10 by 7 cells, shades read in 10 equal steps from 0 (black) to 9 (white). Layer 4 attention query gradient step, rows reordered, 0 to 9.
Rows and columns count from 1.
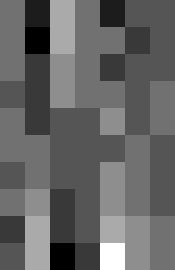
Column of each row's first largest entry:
3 3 3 3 5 1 5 2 2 5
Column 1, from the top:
4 4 4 3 4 4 3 4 2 3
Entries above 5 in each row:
1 1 0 0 0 0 0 0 2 2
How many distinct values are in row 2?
5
